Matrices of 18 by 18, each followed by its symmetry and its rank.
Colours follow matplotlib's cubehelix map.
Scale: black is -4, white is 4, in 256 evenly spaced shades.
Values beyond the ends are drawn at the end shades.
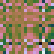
antisymmetric, rank two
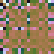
antisymmetric, rank two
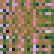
neither, rank three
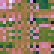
neither, rank three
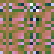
neither, rank two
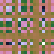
symmetric, rank two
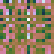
neither, rank two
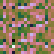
neither, rank three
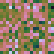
neither, rank three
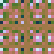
symmetric, rank two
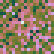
symmetric, full rank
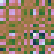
symmetric, rank two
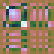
symmetric, rank two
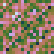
symmetric, full rank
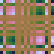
symmetric, rank one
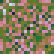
symmetric, full rank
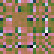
antisymmetric, rank two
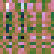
neither, rank two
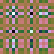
symmetric, rank one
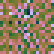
neither, rank three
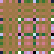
symmetric, rank one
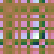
symmetric, rank one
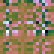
neither, rank two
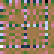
antisymmetric, rank two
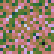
symmetric, full rank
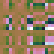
neither, rank two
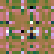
antisymmetric, rank two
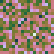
symmetric, full rank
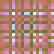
symmetric, rank two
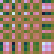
symmetric, rank one
